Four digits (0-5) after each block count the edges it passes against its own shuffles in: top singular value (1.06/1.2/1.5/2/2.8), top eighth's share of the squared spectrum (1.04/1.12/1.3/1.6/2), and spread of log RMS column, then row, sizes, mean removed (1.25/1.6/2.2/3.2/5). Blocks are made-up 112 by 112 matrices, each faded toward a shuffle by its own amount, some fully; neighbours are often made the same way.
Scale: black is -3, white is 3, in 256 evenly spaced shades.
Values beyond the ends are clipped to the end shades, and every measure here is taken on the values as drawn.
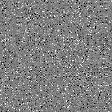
4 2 1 1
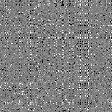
5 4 3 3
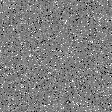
3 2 0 0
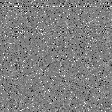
4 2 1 1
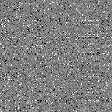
4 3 1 2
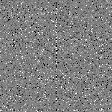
4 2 1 1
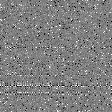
4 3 1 2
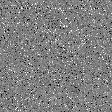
3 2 0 1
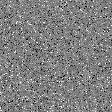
3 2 0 1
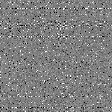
4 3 1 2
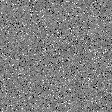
1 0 0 0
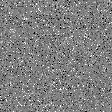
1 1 0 1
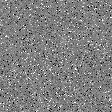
0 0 0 0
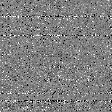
2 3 2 3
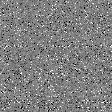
1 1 1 2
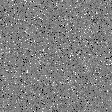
0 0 0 0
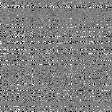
2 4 3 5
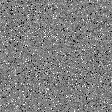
1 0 0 0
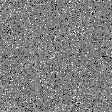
3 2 2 0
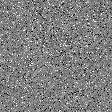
0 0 0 0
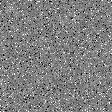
0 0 0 0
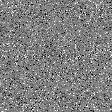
0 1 0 2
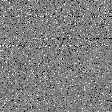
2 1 0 2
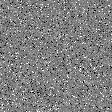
0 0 0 0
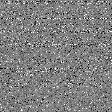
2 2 0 3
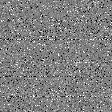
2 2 0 2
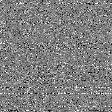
2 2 0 3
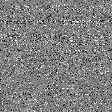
1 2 0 3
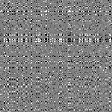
5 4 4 4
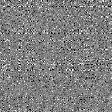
4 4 2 3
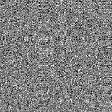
4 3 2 2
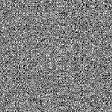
4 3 2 2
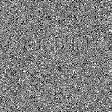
4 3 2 2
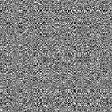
5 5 3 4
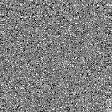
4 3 1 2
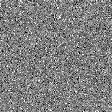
3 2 1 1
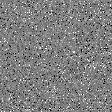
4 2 1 1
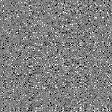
4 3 2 2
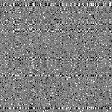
5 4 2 3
